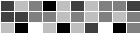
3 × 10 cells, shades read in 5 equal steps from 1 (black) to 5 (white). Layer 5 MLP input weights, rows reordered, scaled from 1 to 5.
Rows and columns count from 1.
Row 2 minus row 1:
0 -2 0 2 0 1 0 0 1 1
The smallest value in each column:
2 1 3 1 1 2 2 3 1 2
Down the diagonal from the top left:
2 2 5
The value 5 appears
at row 3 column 3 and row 3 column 8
